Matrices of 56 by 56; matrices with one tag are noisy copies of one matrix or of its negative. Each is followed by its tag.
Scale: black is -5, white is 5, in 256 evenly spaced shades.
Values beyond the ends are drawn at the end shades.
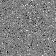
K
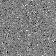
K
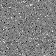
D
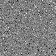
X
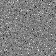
X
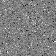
K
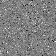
K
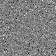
X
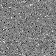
D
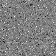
D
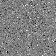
K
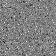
D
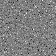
X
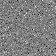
X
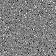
X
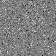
K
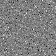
X
